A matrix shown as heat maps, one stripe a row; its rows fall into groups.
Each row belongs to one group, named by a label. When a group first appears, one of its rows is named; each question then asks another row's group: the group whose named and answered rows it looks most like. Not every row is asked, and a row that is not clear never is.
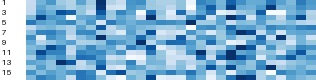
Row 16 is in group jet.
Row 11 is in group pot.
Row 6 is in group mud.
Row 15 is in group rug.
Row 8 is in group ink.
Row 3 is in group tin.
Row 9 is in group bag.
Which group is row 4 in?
pot
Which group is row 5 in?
rug
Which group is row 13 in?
tin
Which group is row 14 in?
mud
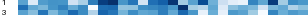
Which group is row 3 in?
rug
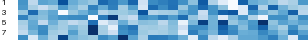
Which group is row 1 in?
bag
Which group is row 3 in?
pot
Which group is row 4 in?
rug
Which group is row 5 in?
mud
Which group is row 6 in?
mud
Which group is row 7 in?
mud
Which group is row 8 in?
bag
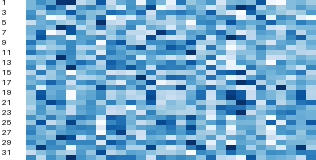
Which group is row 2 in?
jet
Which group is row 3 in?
bag
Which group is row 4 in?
ink
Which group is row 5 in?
mud
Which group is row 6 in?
tin
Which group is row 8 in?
pot
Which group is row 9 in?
rug
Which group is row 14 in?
bag
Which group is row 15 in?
pot
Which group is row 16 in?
bag
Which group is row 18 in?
ink
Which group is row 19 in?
pot
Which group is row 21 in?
jet
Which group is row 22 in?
pot
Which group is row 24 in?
rug
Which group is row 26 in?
rug
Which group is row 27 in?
rug
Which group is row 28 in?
tin
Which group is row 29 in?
rug
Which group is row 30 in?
pot
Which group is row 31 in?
mud
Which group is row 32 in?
bag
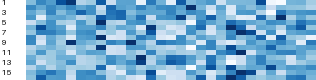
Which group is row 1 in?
tin
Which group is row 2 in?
rug
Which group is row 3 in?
rug
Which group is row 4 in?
ink
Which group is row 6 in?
pot
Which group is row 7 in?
jet
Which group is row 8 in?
ink
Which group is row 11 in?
pot
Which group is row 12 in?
bag
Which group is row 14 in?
mud
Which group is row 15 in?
jet
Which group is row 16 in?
pot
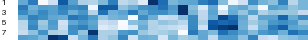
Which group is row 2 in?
rug
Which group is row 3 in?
rug
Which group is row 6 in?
pot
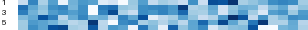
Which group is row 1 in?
pot
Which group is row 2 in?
rug
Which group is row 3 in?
rug
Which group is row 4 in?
jet
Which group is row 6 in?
tin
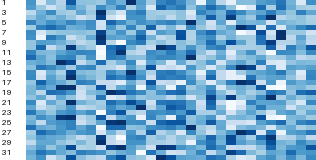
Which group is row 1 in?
bag
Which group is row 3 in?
mud
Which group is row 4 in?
mud
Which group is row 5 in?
rug
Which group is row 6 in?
jet
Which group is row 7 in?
ink
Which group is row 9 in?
mud
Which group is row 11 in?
rug
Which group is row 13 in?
tin
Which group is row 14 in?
jet
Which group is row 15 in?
bag
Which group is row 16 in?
bag
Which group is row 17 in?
jet
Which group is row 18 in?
tin
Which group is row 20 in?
mud
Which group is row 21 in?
bag
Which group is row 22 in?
bag
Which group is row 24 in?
tin
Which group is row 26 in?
rug
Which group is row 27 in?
jet
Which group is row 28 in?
mud
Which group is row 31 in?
pot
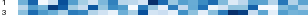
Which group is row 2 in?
tin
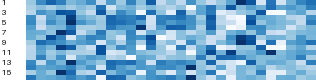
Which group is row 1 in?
jet
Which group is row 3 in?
tin
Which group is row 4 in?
bag
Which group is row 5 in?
bag
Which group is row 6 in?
bag
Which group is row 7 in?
tin
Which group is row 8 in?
jet
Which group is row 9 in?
jet
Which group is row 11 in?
mud
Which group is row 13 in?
bag
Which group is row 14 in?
rug
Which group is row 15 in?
tin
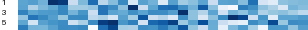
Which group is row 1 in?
tin
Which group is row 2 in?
bag
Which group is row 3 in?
rug
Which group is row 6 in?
rug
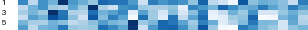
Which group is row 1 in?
bag
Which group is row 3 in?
tin
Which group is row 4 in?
tin
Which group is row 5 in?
bag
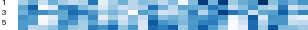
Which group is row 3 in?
pot
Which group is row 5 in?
ink
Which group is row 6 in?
ink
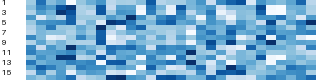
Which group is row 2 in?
tin
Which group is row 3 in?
tin
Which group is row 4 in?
bag
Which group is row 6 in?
mud
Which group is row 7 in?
mud
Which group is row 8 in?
ink
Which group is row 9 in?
mud
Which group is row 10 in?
bag
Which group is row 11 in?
rug
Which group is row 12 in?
tin
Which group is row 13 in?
rug
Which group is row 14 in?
pot
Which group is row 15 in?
pot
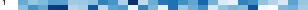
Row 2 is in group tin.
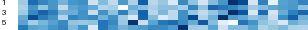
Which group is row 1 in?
jet
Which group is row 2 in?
pot
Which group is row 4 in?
pot
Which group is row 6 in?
rug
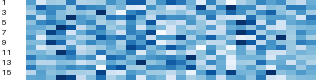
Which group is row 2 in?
pot
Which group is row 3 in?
mud
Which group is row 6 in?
tin
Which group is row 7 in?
jet
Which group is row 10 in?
bag
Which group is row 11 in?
tin
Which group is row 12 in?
rug
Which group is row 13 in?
bag
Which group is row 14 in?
rug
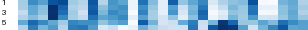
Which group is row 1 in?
tin
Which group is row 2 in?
tin
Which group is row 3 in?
tin
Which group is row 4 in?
tin
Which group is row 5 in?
pot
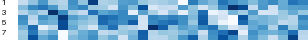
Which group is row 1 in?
mud
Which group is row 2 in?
jet
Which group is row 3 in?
tin
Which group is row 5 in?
bag
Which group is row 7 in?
pot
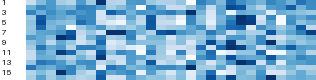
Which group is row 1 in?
mud
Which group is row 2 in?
pot
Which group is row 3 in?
rug
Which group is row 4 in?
jet
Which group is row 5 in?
jet
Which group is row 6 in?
pot
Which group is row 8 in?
tin
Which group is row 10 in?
pot
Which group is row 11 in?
tin
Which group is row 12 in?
mud
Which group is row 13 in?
jet
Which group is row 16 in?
mud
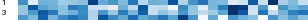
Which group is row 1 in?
ink
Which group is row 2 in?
jet
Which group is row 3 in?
jet
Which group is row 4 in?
rug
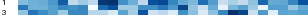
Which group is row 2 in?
rug
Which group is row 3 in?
jet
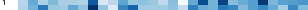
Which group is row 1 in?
mud
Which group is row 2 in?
mud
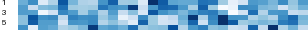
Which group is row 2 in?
bag
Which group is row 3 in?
ink
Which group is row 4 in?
pot
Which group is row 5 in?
pot
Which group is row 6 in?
ink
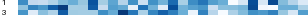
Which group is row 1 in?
ink
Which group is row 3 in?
bag
